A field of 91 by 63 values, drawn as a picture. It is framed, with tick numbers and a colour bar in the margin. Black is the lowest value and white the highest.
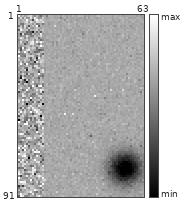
The ninth with the lowest average is the bottom right. Neither half mirrors the other. The values are skewed, with a long tail toward low values. The right part is calmer, past a seam about 20% of the way across. One dip sinks in the bottom right.
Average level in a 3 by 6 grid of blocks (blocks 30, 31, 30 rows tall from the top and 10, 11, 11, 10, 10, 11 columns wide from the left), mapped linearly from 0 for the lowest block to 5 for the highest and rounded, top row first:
555555
455555
555510
